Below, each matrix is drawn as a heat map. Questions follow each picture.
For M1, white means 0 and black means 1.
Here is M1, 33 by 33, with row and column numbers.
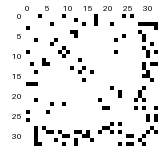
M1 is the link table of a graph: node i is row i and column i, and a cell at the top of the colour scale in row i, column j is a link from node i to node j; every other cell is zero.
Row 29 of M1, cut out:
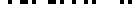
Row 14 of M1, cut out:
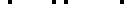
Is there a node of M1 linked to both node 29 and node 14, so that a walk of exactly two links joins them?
yes
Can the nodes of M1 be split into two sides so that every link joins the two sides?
no
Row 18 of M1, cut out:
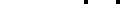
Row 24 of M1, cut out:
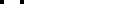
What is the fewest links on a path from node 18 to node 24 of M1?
3
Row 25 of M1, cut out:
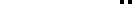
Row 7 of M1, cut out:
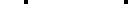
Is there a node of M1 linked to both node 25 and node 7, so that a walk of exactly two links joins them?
no
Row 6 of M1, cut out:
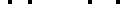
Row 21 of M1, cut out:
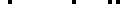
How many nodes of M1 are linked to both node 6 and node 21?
2
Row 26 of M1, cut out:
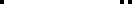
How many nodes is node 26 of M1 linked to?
3
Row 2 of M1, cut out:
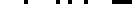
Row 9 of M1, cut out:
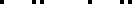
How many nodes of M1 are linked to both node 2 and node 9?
2
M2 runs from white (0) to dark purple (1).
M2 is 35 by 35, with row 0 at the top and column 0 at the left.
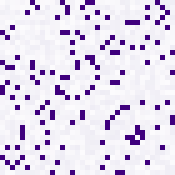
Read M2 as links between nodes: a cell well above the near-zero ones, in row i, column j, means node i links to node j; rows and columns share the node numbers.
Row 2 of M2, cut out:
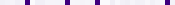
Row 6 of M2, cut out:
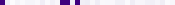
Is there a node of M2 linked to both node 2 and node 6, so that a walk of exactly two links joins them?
yes
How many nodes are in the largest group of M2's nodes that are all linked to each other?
3
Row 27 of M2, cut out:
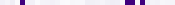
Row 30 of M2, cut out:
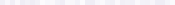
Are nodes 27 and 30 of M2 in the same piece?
no
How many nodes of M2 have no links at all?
1
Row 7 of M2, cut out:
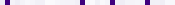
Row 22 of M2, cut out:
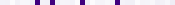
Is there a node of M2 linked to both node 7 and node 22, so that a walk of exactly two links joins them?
yes
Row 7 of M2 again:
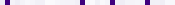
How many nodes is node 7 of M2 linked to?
4
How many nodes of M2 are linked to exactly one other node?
0
